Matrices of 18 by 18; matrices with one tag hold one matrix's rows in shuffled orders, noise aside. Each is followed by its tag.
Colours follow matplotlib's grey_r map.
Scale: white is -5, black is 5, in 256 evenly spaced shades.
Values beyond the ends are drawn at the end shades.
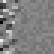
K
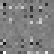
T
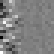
K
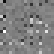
T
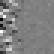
K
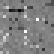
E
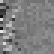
K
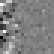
K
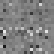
T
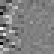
K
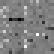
E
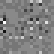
T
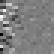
K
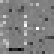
E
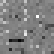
E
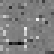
E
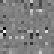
T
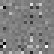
T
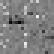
E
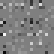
T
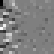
K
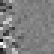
K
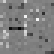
E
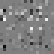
T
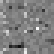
E
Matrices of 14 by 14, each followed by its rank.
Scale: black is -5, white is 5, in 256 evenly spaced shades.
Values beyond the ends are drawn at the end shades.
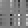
one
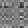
two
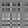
one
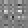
two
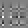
one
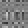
two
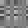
one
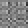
two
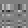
one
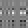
one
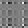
one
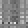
two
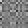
two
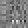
two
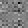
two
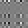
one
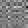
two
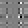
one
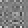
two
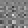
two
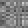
two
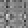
two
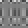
one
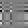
one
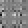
two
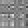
two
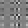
one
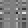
one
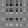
one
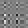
one
